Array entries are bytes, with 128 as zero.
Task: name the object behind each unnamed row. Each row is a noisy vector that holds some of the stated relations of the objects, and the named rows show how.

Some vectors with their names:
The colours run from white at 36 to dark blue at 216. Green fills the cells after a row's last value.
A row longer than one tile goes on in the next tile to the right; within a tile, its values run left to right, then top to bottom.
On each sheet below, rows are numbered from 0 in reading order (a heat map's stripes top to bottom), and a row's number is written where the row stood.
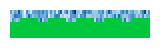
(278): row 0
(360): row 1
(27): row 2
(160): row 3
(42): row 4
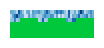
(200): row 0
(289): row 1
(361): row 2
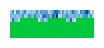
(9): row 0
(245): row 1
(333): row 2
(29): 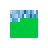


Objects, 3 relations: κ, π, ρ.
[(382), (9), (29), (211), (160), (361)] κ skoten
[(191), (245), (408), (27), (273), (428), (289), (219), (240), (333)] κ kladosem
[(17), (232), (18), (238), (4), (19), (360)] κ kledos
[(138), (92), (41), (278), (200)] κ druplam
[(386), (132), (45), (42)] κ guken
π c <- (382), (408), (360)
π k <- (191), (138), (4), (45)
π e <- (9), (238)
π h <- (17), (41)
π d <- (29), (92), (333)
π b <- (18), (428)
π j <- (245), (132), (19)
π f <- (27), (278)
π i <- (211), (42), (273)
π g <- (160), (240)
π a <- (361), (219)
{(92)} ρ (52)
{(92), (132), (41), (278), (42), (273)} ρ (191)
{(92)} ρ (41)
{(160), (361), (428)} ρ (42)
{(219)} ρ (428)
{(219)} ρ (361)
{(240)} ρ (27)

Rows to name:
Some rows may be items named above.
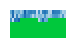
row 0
(219)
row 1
(240)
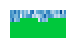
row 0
(360)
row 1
(386)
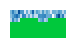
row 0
(232)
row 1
(92)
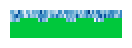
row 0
(200)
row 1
(238)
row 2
(45)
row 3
(132)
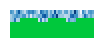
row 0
(289)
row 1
(19)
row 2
(278)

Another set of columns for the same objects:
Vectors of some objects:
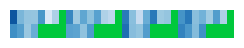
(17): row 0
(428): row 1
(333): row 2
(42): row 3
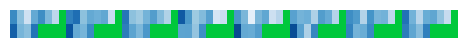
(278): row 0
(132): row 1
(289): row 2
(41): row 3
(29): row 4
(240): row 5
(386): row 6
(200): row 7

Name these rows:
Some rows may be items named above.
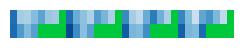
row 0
(232)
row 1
(19)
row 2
(27)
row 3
(278)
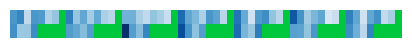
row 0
(45)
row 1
(428)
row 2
(160)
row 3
(245)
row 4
(92)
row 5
(41)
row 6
(138)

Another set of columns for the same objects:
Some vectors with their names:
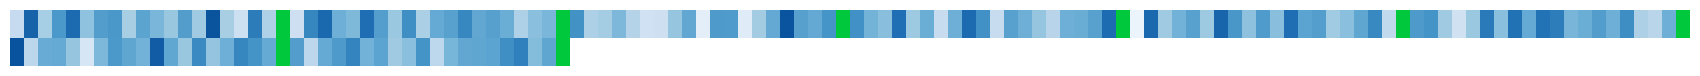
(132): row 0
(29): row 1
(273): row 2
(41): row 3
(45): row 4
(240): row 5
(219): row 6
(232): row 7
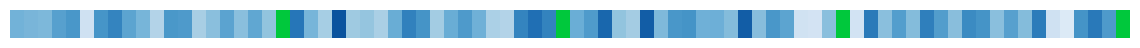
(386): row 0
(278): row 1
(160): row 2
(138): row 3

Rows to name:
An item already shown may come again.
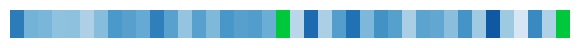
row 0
(289)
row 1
(132)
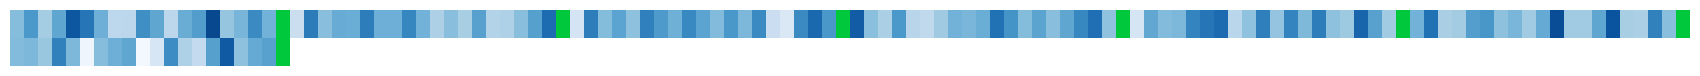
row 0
(19)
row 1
(92)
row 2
(138)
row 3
(27)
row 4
(4)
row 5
(245)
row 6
(42)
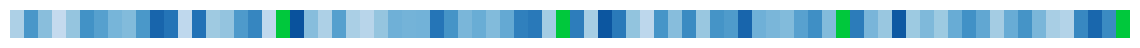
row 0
(191)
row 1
(27)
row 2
(361)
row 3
(278)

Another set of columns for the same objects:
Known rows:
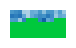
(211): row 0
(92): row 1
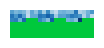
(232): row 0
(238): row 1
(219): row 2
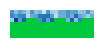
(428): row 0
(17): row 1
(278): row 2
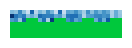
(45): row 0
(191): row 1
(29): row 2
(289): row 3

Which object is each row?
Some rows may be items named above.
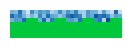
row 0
(132)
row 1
(278)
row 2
(9)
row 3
(4)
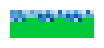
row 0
(27)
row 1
(4)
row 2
(4)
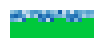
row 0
(361)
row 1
(138)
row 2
(41)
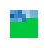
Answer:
(42)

